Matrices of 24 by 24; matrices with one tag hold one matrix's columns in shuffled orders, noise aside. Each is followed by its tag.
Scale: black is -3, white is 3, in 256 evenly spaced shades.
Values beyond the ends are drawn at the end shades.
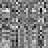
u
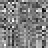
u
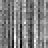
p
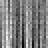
p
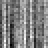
p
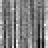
p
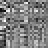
u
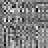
u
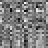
u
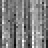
p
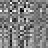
u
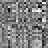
u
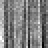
p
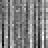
p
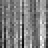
p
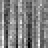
p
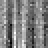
p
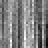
p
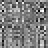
u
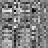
u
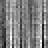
p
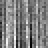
p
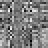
u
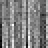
p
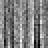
p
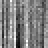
p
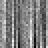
p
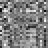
u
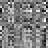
u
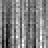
p
